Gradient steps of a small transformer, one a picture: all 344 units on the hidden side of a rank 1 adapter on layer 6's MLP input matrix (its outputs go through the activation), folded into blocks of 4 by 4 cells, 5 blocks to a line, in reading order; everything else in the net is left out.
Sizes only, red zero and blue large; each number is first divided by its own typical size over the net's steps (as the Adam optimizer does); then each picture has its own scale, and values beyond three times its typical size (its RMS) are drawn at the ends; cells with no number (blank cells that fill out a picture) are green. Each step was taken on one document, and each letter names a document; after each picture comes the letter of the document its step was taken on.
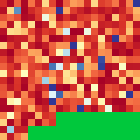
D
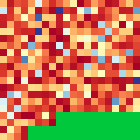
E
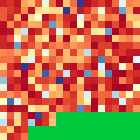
D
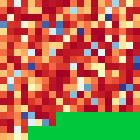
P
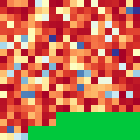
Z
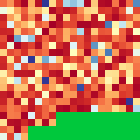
Z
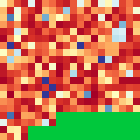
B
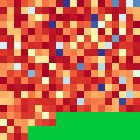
D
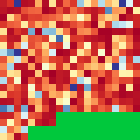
P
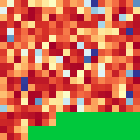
E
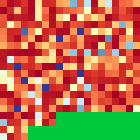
Z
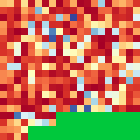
P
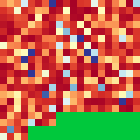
B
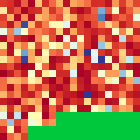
B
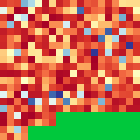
E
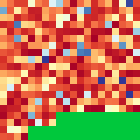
E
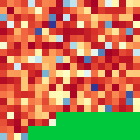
E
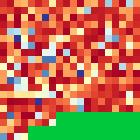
Z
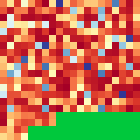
P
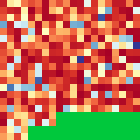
P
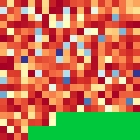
D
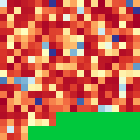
Z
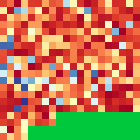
Z
